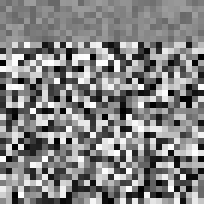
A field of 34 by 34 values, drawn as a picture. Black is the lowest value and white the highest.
No row or column stands out. A horizontal seam about 20% of the way down splits the table, and the top part is calmer. The halves do not mirror each other. There are no regular stripes. No overall slope runs across the table.
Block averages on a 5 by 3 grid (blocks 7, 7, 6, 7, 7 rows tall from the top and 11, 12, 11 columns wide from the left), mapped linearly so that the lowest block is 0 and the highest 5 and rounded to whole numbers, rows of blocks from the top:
233 / 451 / 101 / 054 / 310
